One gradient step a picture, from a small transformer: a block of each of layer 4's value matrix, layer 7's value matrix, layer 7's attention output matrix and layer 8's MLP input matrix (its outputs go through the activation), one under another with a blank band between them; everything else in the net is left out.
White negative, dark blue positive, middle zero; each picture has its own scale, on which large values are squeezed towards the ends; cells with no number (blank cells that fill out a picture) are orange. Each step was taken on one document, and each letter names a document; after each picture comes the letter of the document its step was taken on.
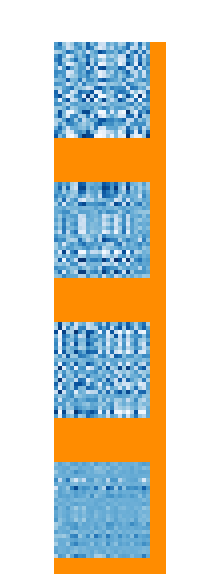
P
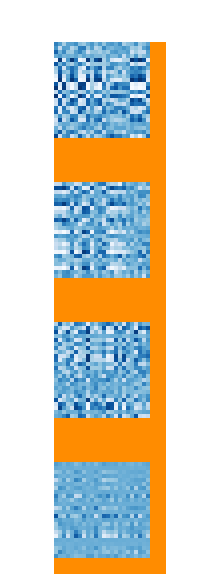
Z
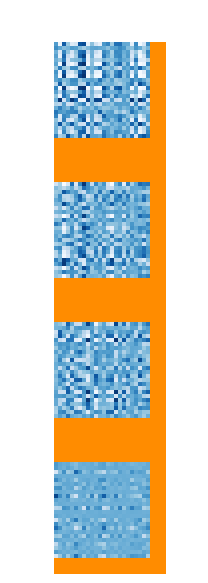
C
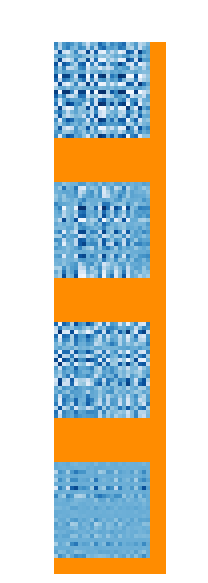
P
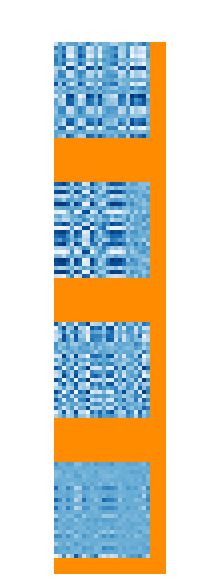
Z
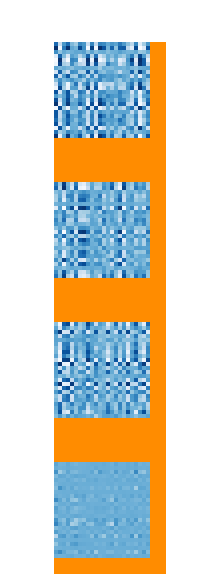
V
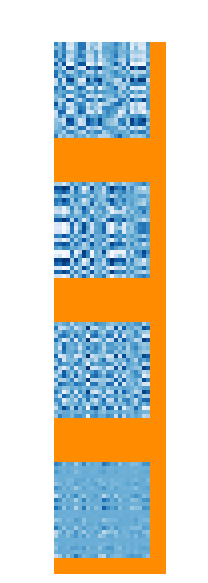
Z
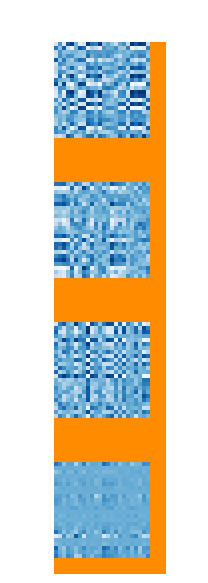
Z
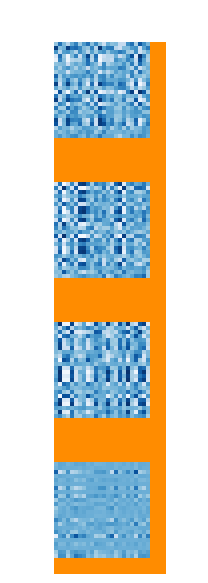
V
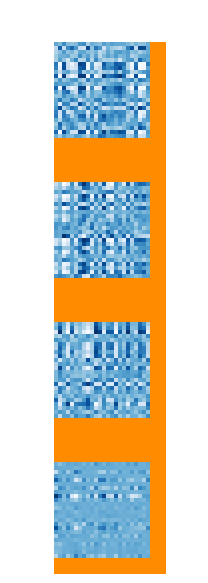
C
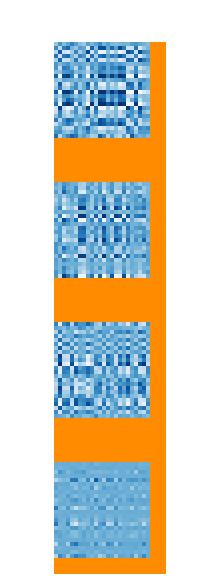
P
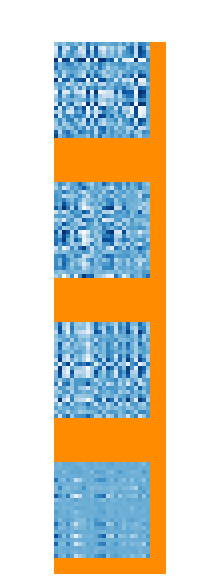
C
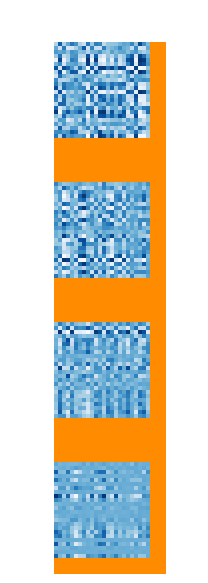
C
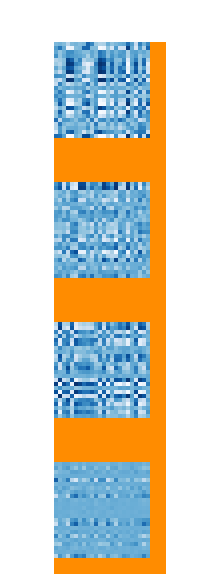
P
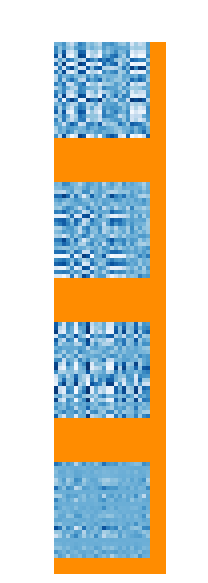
Z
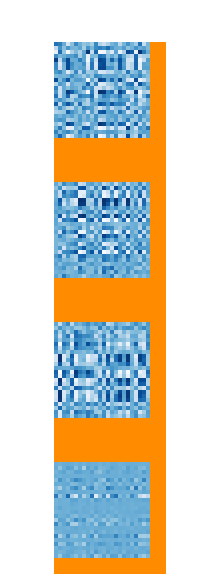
P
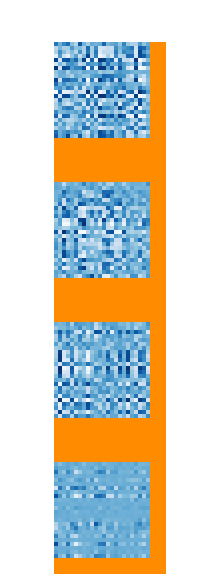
C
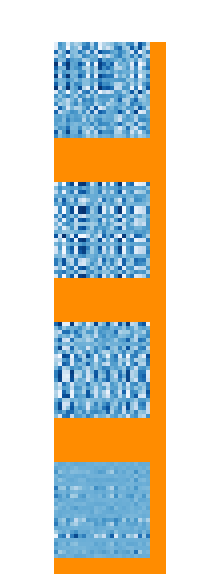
V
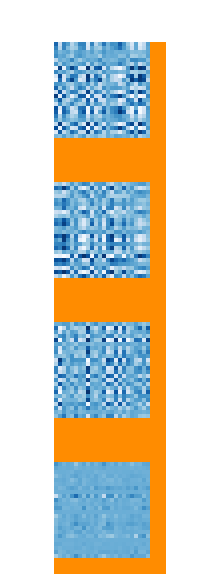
Z
